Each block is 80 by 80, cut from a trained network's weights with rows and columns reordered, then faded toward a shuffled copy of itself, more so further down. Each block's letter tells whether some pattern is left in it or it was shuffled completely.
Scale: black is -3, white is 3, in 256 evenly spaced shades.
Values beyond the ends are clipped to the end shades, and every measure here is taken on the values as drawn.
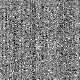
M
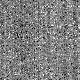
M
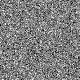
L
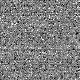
M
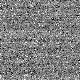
M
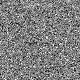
L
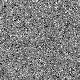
L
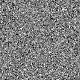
M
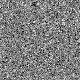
M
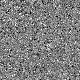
L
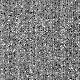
M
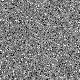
L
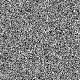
M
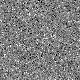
L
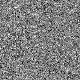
M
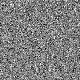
M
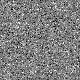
L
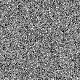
L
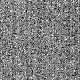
M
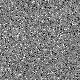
L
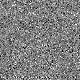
M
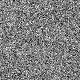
L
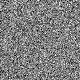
L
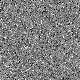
L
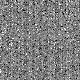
M
